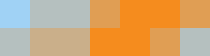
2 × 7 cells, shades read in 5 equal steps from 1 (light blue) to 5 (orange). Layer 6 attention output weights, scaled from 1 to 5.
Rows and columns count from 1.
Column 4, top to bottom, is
4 5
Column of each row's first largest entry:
5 4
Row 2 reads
2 3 3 5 5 4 2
